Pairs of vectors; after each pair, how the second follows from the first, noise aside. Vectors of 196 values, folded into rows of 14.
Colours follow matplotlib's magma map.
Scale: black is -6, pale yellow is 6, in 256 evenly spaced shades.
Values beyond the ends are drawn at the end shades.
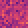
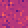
partly zeroed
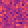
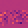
partly zeroed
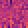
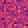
shuffled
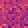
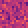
shuffled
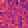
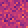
shuffled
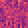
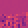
partly zeroed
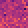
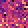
scaled up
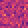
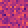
negated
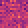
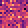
scaled up
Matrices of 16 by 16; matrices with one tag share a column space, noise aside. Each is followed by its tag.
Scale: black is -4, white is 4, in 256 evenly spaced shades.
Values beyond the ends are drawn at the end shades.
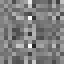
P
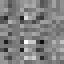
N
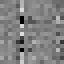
N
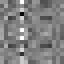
P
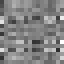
N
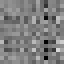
N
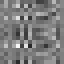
P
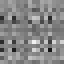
N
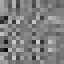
N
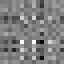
N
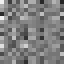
P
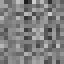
P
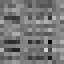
N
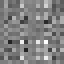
N
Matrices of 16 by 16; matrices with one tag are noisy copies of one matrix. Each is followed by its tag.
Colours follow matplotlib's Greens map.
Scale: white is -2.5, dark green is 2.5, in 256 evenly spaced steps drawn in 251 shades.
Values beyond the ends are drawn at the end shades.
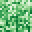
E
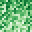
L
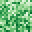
E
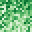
L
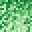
L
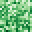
E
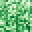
E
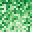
L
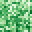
E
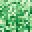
E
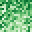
L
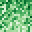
L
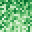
L
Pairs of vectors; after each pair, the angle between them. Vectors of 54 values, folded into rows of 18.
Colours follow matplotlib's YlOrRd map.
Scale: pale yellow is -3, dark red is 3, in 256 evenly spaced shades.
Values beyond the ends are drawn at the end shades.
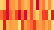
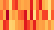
partly aligned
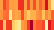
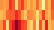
partly opposed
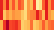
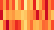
nearly parallel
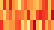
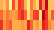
orthogonal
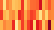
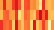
nearly opposite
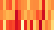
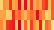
partly aligned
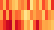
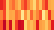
partly aligned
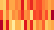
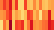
partly opposed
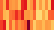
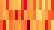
nearly parallel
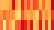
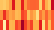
nearly parallel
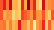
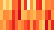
nearly opposite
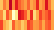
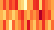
partly aligned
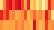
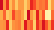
partly opposed
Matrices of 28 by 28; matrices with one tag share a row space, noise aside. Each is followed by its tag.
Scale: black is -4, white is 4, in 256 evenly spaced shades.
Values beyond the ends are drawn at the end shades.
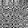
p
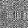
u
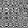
p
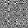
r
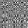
u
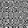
p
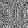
u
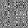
r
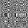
r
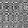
p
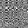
p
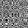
p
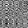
p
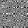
u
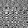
p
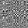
u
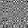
u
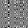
r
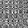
p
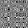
r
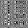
r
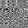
p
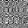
p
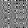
r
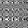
p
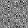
r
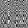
r
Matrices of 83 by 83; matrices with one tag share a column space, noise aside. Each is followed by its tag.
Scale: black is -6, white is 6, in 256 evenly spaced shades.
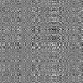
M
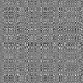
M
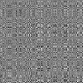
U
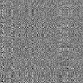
U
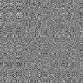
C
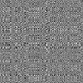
M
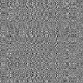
C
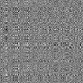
M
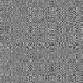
M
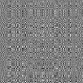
U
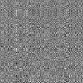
U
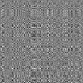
U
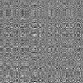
U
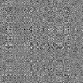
M
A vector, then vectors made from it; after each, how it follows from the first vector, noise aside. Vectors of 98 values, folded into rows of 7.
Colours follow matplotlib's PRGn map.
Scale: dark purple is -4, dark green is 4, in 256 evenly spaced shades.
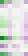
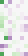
partly zeroed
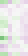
shrunk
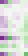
negated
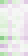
shrunk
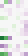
partly zeroed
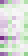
negated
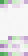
partly zeroed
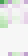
partly zeroed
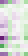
negated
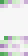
partly zeroed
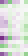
negated
